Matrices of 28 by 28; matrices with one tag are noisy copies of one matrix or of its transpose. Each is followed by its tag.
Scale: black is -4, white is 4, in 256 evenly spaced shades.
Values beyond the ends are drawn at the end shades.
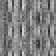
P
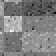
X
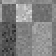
X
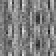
P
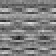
P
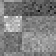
X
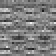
P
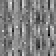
P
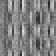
P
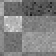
X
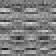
P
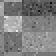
X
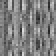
P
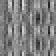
P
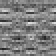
P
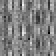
P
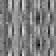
P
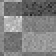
X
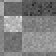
X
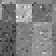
X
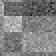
X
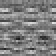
P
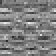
P
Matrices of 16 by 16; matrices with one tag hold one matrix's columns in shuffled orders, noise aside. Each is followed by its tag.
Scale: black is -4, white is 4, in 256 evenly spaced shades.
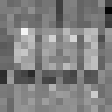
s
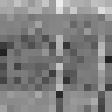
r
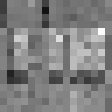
s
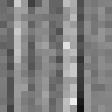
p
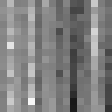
p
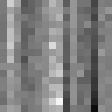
p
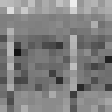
r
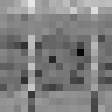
r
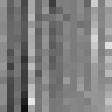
p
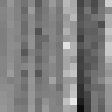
p
